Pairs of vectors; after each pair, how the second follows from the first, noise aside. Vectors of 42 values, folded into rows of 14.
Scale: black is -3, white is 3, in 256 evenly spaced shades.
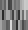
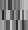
copied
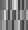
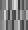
copied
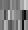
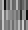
shuffled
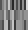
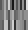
copied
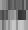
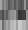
copied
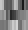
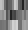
copied
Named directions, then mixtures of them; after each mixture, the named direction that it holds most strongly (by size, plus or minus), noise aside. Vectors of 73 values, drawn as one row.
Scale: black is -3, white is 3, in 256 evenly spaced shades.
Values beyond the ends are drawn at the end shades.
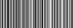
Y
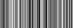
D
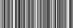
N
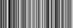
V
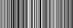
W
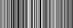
W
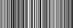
W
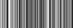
V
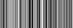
D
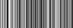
V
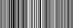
W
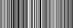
W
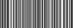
Y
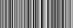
W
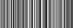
W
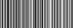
Y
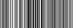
W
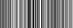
W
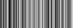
V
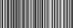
Y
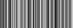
W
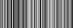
W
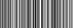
W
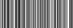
N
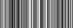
D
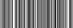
N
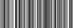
N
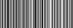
Y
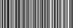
Y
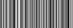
N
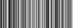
V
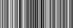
V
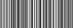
W
